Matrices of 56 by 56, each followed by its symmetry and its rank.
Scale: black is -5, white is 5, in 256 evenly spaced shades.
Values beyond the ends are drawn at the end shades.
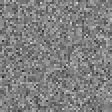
antisymmetric, full rank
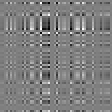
neither, rank one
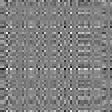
neither, rank two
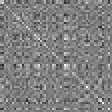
symmetric, rank five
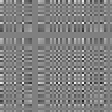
symmetric, rank one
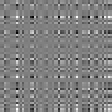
symmetric, rank one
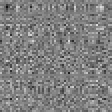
neither, rank five
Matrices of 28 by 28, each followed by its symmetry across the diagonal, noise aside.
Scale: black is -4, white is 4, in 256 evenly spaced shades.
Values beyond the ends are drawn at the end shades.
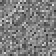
symmetric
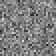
neither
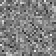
symmetric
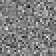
antisymmetric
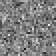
antisymmetric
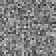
antisymmetric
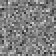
antisymmetric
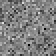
symmetric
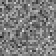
symmetric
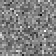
neither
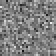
antisymmetric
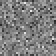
neither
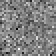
neither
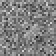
symmetric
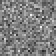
neither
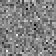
neither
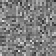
antisymmetric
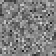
symmetric
